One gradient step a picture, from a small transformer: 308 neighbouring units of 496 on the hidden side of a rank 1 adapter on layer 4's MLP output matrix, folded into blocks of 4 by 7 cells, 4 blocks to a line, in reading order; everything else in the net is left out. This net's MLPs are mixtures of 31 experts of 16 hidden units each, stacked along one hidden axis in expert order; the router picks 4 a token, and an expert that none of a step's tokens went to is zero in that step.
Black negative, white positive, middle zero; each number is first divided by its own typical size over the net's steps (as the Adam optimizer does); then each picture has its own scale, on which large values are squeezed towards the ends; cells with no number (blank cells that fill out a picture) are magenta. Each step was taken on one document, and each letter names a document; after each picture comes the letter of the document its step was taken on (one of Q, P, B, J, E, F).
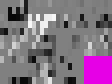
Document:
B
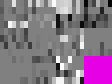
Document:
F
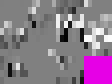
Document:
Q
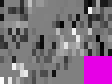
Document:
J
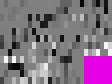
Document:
B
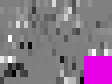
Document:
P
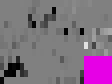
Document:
P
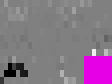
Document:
Q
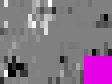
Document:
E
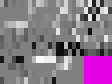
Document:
J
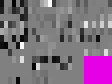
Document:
F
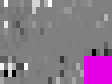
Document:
E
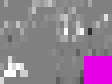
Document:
Q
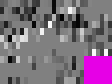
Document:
Q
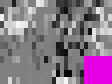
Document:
J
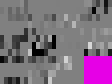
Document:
B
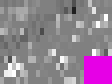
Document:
P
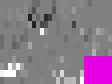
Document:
P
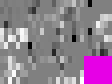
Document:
Q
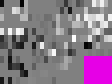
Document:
J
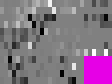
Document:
E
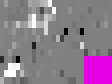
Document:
E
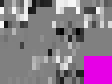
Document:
F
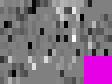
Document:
Q
